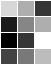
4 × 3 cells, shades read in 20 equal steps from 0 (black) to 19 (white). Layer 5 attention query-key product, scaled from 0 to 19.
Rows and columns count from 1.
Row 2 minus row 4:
-3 1 -1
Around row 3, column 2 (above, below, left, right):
10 9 0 19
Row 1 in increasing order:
4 13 16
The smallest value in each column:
0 4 4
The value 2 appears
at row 2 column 1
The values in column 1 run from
0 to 16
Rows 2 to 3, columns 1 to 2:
2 10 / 0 4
